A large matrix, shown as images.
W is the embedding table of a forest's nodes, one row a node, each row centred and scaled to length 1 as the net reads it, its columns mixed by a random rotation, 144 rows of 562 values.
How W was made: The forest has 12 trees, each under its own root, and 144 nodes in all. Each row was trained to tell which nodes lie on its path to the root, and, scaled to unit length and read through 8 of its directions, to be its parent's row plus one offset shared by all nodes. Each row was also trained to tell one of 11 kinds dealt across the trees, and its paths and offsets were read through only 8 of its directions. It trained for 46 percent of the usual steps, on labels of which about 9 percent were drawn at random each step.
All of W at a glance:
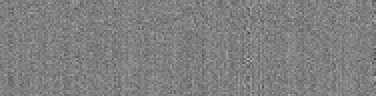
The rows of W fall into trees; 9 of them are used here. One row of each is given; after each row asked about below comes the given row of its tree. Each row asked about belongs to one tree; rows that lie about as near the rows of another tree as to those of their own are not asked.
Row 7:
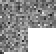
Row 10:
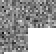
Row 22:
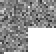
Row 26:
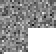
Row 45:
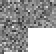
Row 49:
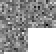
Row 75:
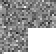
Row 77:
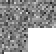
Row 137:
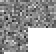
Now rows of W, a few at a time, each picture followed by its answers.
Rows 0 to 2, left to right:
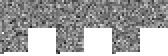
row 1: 7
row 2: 22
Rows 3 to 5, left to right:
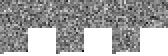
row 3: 75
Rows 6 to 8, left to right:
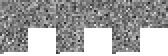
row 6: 45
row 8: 7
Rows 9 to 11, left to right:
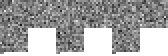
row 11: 10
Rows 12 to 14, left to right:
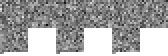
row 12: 49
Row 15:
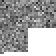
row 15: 137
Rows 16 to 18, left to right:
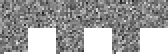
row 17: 26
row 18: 45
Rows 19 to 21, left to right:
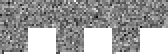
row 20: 75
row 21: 49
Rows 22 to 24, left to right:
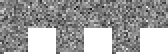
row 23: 137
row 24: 7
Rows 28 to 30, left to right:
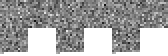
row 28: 10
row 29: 10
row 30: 10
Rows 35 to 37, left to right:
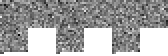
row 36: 45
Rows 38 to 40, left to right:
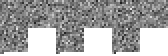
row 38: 10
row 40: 45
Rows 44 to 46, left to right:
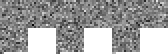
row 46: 10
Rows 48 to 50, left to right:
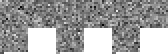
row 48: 137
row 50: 45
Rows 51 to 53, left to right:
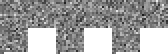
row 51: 45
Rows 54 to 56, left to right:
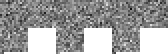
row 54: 75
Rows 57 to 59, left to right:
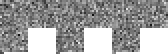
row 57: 137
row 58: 22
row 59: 49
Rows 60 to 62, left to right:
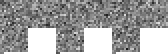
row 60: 49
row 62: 77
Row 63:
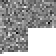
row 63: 75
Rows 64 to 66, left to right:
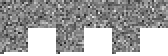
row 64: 77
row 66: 22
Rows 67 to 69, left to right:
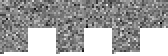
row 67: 137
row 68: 22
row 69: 75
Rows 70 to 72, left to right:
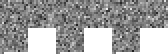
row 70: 10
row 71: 75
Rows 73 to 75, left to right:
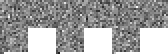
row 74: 137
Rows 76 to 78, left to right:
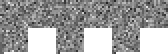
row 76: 137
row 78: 7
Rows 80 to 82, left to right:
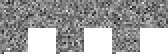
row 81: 22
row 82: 137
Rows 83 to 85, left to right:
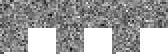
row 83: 137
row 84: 49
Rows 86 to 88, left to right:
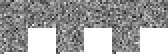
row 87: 137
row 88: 7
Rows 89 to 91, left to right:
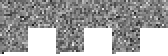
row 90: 75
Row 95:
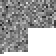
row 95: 137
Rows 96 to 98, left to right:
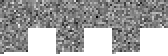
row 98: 10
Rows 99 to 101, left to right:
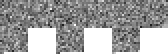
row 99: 75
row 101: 49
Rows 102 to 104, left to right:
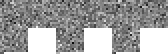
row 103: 10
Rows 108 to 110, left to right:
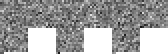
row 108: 22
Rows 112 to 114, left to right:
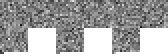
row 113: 45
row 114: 49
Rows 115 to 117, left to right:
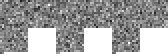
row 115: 45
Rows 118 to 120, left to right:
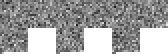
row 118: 45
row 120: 77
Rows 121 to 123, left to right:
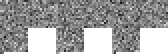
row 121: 22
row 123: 77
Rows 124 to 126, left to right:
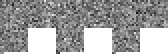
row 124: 10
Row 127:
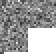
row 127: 75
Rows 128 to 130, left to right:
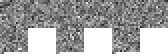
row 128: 77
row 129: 49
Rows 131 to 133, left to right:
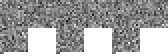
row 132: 22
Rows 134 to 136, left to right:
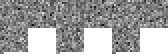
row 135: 49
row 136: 10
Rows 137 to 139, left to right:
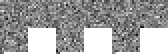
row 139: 45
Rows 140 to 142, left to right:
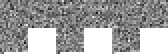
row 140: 45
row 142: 49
